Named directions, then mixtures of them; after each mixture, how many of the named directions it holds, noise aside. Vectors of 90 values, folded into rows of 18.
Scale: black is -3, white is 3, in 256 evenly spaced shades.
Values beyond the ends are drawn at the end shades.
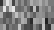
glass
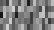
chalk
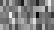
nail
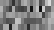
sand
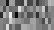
three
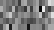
two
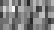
two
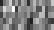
two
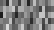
one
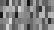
one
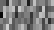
one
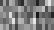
one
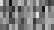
three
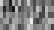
two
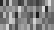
two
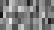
two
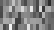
one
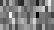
one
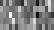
one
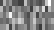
two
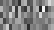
three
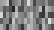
one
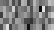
two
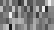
three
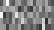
two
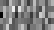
one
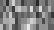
three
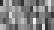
two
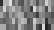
two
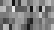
three
